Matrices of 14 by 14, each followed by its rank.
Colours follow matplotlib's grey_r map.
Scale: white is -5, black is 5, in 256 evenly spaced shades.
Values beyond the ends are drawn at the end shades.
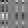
one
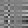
one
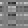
one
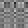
one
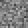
full rank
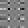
one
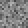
full rank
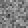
full rank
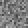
full rank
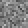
full rank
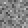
full rank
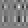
one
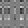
one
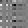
one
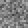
full rank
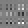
one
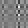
one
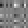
one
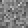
full rank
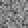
full rank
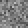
full rank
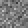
full rank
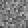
full rank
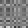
one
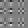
one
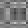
one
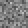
full rank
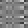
one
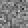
full rank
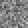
full rank
